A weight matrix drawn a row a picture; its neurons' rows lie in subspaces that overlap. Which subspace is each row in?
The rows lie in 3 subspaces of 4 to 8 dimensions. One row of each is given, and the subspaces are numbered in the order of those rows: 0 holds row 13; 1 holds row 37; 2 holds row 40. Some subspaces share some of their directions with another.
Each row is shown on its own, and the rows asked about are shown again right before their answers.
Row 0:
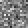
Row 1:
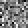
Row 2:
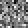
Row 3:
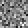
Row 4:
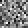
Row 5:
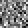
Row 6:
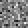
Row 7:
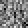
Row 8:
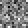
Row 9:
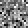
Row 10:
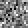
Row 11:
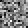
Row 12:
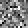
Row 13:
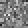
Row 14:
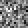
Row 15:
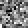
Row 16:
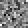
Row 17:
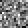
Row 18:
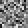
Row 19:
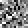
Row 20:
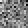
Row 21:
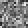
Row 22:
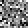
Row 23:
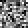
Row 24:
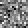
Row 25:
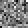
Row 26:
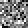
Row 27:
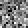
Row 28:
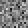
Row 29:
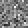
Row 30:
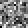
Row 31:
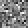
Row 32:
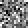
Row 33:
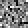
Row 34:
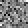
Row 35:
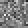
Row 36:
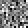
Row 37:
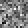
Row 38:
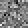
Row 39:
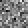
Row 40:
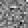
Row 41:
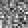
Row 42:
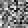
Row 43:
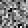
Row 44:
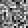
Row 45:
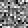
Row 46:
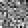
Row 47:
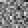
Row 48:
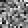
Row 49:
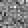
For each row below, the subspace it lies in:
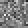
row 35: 0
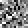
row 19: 1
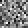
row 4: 2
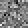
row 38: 1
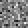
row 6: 2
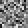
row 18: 0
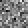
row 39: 1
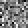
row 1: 0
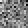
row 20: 1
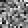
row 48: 1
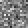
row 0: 2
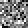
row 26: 1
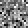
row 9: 2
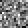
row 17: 1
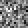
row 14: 0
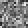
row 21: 0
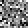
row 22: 2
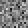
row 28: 1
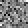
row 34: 2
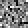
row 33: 2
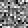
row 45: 1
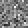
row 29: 2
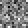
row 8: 0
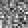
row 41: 2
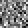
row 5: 2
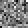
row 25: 0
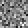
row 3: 2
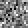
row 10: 0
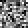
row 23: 1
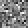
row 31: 1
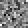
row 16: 1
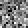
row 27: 0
